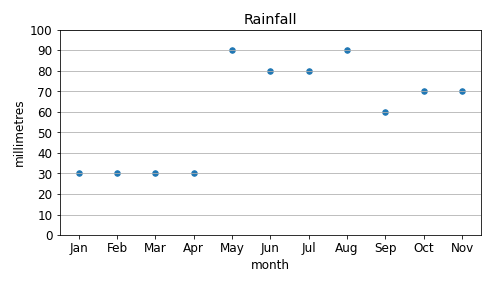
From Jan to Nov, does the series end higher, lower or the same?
higher
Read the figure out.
Title: Rainfall
x-axis: month, ticks Jan Feb Mar Apr May Jun Jul Aug Sep Oct Nov
y-axis: millimetres, ticks 0 10 20 30 40 50 60 70 80 90 100
Values:
30 30 30 30 90 80 80 90 60 70 70
